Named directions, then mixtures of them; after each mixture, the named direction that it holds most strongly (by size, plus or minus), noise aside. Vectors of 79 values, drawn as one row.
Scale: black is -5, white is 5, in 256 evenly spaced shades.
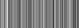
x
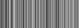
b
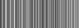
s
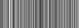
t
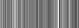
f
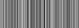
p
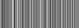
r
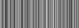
s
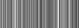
f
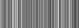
f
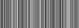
p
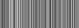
r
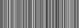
b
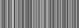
r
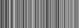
b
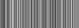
r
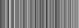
s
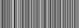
r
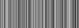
x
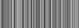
r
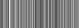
t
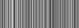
r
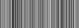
r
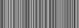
t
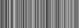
b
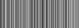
s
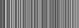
s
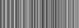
s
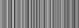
r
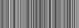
t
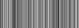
f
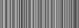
s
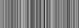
p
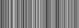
b
